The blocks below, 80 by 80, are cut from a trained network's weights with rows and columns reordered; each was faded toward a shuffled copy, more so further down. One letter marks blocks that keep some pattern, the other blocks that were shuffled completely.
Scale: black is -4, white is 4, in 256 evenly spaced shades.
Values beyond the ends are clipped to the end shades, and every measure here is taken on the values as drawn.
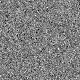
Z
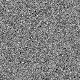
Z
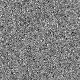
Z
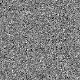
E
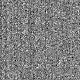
E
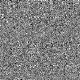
E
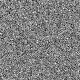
Z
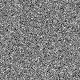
Z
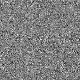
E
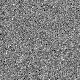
Z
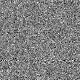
E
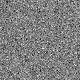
Z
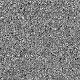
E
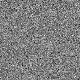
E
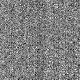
E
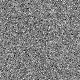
Z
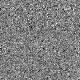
E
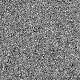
Z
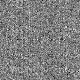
E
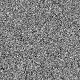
Z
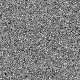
Z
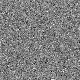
Z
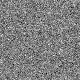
Z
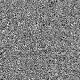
E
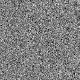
E
